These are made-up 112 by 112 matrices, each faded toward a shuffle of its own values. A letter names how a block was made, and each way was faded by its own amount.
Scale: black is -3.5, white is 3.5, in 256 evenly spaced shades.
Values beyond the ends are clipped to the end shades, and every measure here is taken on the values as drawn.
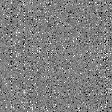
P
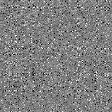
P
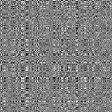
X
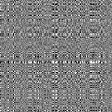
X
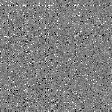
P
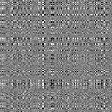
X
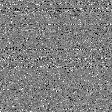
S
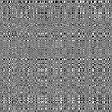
X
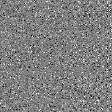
P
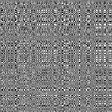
X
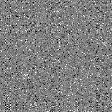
P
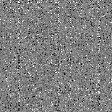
P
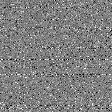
S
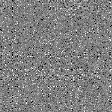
P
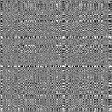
X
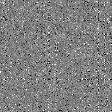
P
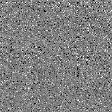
P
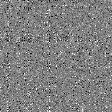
P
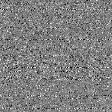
S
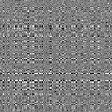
X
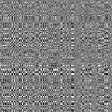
X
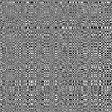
X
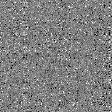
P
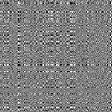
X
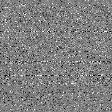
S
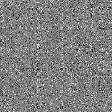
P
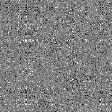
P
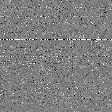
S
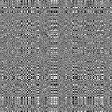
X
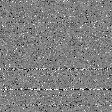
S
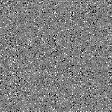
P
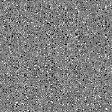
P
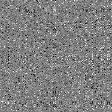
P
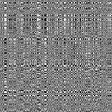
X
